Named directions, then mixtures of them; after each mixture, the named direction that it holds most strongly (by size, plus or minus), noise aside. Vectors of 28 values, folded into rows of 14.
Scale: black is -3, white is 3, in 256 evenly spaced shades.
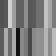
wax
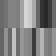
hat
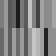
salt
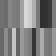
hat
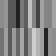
salt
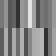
salt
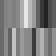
hat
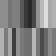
hat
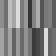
salt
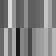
wax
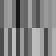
salt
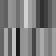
hat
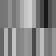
hat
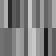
salt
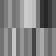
hat
